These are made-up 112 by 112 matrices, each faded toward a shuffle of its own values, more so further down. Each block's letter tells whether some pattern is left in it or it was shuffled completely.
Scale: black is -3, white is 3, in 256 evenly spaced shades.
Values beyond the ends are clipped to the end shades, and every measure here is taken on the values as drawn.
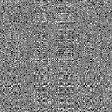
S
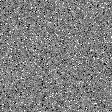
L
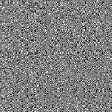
S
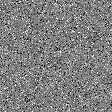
L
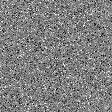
L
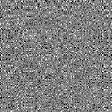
S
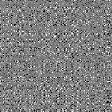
S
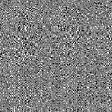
S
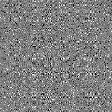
S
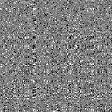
S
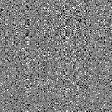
S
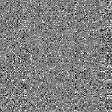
S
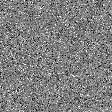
L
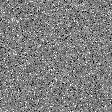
L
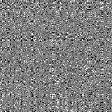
S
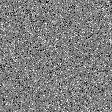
L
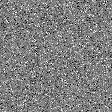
L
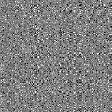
S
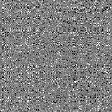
S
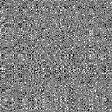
S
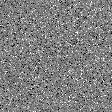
L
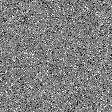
L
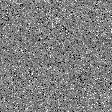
L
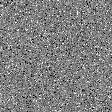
L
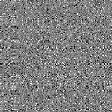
S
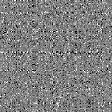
S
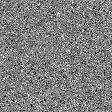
L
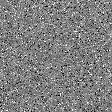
L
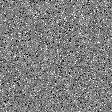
L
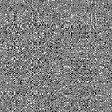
S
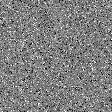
L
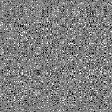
S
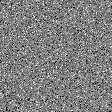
L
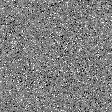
L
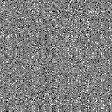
S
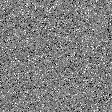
L
